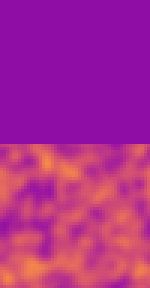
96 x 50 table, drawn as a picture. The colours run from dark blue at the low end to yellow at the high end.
It is made of 2 by 1 panels. Panel 1,1: low, flat. Panel 2,1: middling, blotchy.
